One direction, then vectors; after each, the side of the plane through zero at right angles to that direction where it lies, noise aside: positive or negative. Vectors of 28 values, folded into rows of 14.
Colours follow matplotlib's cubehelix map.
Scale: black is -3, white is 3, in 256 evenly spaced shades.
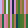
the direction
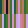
negative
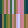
negative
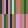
negative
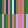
negative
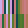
positive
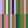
positive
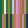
negative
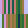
positive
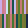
positive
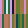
positive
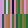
positive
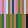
positive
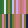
negative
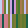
positive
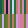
negative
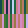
negative
